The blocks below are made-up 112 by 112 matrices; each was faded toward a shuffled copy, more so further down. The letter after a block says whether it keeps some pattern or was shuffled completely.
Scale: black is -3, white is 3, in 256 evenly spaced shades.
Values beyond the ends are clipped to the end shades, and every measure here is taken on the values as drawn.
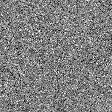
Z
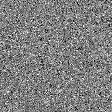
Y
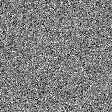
Y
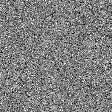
Y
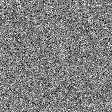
Z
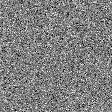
Z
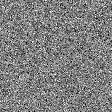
Z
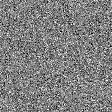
Y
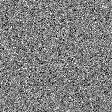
Y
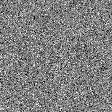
Y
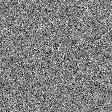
Z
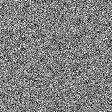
Y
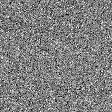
Y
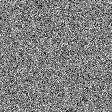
Y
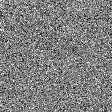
Y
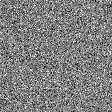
Y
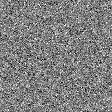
Y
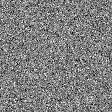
Z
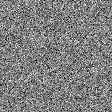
Z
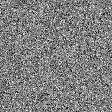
Y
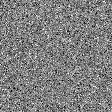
Z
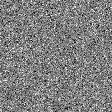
Y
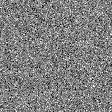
Y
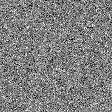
Y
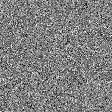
Z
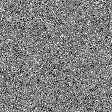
Z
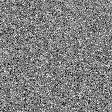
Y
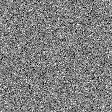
Z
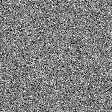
Z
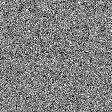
Y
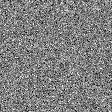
Z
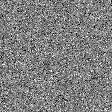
Y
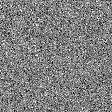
Y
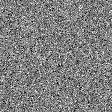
Z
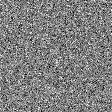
Z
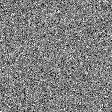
Z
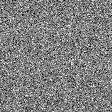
Z
